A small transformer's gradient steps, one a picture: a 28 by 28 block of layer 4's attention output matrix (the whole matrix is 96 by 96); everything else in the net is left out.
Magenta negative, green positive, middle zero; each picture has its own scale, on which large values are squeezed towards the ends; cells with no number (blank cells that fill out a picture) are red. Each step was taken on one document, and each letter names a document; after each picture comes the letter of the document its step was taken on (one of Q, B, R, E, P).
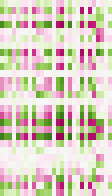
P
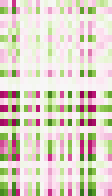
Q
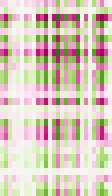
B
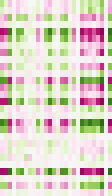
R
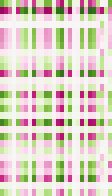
P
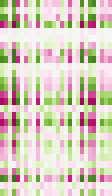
Q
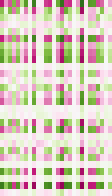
P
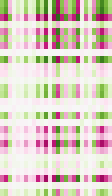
B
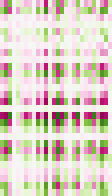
B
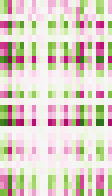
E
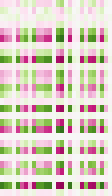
P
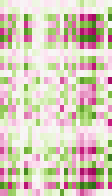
R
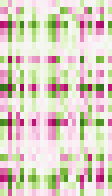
E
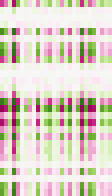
Q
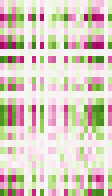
E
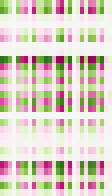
P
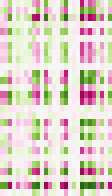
R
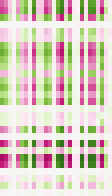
P
